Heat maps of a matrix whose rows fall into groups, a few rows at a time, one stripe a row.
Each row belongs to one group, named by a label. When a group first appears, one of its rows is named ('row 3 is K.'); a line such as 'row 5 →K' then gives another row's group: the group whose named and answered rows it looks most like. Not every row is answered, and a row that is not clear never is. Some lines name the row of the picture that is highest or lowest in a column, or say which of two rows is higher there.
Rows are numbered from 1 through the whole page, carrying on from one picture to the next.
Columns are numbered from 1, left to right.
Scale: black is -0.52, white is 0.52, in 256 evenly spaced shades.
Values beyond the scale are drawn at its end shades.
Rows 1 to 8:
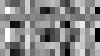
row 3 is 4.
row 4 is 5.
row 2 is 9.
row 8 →5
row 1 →5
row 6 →9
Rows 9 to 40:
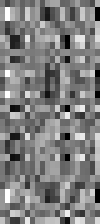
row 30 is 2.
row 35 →4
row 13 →2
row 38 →5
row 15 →5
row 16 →4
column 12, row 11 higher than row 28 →No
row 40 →5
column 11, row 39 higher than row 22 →Yes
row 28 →5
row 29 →2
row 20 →4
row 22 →9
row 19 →9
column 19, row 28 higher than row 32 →Yes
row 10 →9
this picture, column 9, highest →12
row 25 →4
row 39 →4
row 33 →2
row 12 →2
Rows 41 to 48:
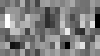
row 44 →9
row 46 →2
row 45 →4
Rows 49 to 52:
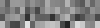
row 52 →5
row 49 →4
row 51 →4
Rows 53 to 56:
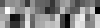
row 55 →5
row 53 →4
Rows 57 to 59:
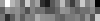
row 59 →2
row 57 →9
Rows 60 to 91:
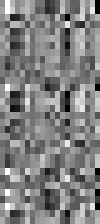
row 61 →9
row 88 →4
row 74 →5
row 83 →2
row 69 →2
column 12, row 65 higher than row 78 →Yes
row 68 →2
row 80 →4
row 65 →5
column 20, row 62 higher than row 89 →Yes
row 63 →4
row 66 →5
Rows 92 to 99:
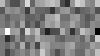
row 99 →2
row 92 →5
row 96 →9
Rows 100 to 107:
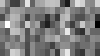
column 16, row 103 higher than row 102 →Yes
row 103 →9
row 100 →5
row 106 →4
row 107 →4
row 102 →4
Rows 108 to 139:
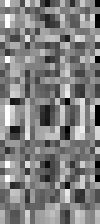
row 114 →4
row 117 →4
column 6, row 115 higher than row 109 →Yes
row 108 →9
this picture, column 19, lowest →129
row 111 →9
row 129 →2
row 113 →5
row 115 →2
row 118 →4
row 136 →4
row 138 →5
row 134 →5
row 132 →4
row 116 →9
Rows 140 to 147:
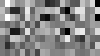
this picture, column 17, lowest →145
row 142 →9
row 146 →2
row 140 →9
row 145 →4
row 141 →5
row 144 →5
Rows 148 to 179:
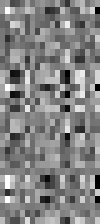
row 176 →9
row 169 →2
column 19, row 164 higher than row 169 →Yes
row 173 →9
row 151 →4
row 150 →4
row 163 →5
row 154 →2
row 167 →5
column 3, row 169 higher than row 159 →Yes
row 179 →5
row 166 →4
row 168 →5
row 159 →5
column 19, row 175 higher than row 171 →No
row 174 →9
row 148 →5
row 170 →2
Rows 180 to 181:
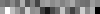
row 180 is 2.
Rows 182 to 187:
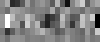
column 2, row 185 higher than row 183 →Yes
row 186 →2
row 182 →5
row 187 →4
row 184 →9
